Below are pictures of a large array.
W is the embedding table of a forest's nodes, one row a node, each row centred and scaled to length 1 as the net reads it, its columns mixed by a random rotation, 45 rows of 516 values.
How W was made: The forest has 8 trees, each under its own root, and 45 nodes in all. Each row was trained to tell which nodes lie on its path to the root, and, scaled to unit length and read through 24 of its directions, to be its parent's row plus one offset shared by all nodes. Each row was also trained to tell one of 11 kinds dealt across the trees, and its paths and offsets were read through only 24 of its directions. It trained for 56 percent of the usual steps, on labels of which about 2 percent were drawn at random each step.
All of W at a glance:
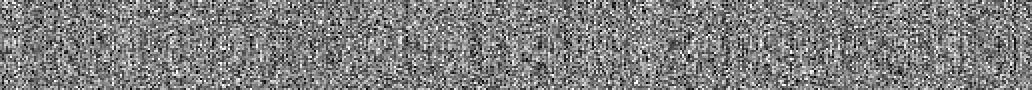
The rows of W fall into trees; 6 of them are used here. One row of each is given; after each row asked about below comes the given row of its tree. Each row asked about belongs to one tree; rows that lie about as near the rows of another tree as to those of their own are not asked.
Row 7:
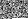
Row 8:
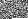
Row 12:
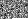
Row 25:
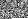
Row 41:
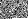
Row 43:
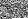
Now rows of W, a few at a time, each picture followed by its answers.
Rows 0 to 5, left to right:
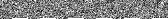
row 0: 8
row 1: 25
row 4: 12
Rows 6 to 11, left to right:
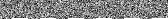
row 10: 7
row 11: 8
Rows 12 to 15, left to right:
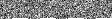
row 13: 43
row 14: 41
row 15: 8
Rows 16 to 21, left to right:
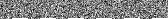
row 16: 12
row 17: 7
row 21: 8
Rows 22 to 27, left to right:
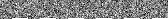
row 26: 12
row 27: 8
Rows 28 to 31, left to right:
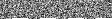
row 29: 12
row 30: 12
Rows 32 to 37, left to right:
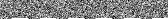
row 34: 8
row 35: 7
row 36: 25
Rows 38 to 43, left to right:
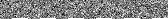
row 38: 7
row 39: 8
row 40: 41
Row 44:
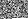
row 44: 7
